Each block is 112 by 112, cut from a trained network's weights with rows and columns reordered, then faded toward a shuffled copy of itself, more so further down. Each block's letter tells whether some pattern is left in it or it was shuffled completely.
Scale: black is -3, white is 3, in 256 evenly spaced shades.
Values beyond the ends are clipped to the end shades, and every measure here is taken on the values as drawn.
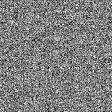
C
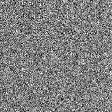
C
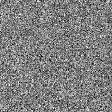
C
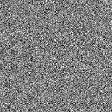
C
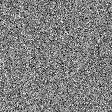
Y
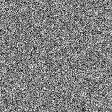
C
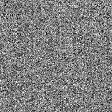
C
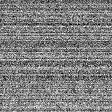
C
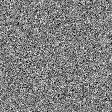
Y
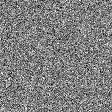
Y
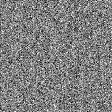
C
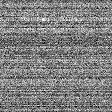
C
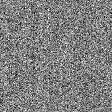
C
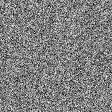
Y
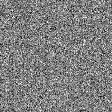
C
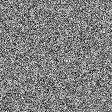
Y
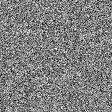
Y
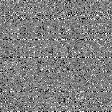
C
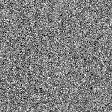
C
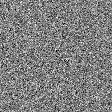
Y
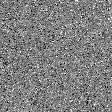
Y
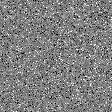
Y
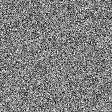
Y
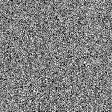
C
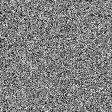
C
